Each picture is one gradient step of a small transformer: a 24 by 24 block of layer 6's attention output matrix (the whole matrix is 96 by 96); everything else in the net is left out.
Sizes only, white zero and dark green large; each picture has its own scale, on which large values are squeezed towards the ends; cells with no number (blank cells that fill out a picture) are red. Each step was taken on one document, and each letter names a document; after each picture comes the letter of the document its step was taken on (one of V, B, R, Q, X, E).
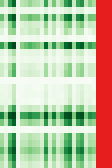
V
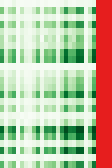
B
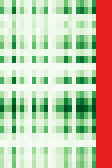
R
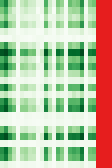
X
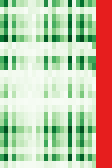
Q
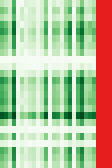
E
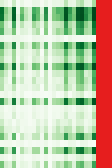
R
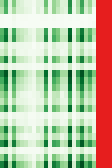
Q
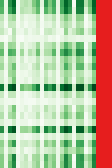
B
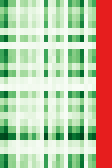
X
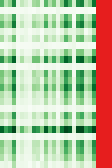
B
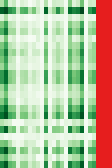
X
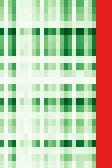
B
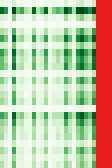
R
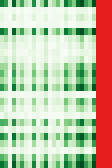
R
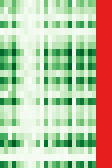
E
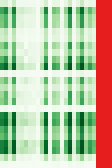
E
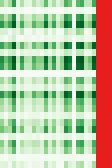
V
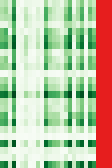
E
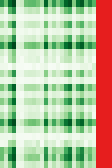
V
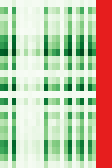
E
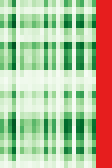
V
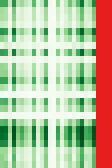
R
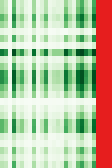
R
